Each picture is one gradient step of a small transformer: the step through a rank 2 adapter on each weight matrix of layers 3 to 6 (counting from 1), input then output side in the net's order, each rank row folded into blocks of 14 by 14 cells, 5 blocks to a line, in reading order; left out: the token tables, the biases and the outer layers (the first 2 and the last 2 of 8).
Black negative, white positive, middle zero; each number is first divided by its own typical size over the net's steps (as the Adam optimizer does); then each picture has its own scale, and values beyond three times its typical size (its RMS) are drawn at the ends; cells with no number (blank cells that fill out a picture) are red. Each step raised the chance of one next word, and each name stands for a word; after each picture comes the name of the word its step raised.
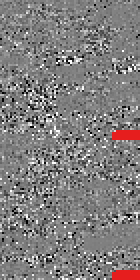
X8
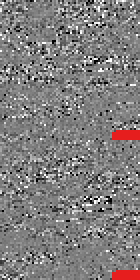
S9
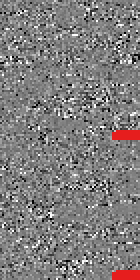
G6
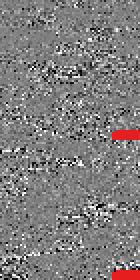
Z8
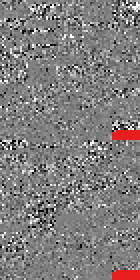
G6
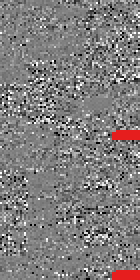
Z8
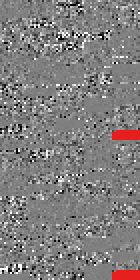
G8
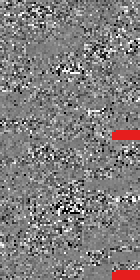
G6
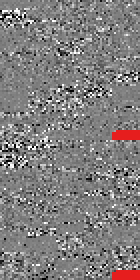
S9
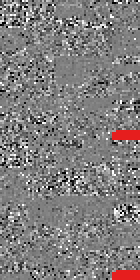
S9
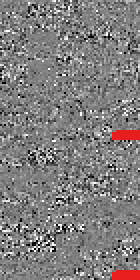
X8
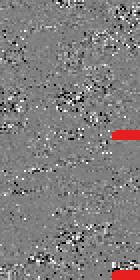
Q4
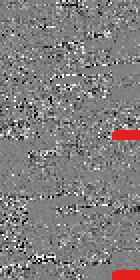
G8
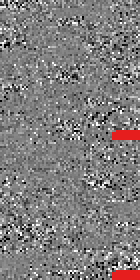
X8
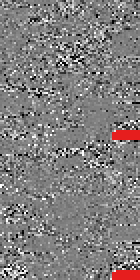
S9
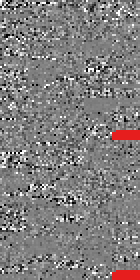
X8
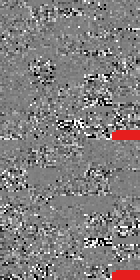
Z8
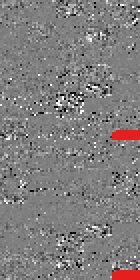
Q4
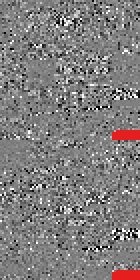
G6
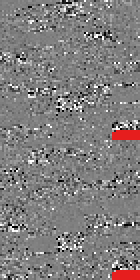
Q4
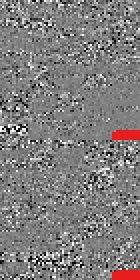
S9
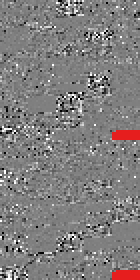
Q4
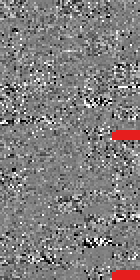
Z8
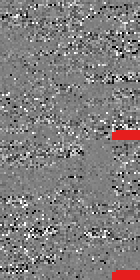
G8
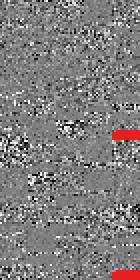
G6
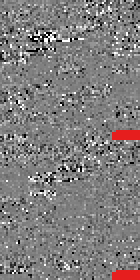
X8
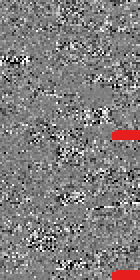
S9
